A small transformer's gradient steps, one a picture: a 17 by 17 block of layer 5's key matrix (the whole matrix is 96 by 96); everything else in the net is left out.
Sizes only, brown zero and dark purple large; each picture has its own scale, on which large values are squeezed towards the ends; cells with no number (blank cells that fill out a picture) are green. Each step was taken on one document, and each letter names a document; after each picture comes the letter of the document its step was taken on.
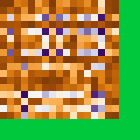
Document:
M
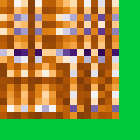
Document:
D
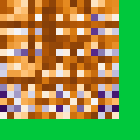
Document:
M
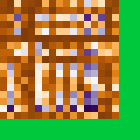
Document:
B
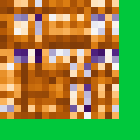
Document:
D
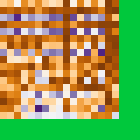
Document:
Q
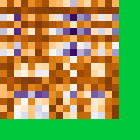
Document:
Q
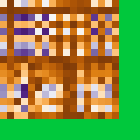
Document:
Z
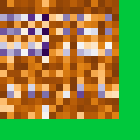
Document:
Z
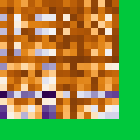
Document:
M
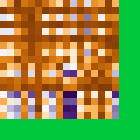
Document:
Q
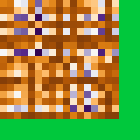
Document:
B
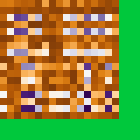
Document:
M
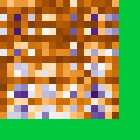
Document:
M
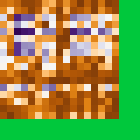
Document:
Z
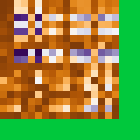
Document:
D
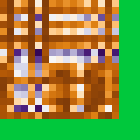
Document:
D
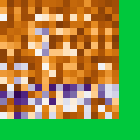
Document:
Z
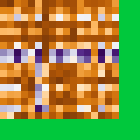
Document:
D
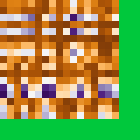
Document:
Z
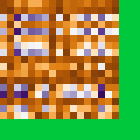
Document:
Z
